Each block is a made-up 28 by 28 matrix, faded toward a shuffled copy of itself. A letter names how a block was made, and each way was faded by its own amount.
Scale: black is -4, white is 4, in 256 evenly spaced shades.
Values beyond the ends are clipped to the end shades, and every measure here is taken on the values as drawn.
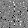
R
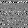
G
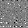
R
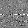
G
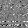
G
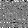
G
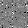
R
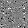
R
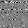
G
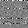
G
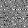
G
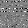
G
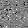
R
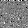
G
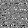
G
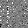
R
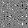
R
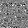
G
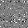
R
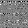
G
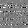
G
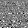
G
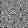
R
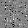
R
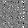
R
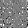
R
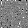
R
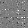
R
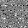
G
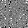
R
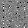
R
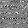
G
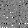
R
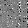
R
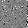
R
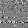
G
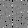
R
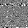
G
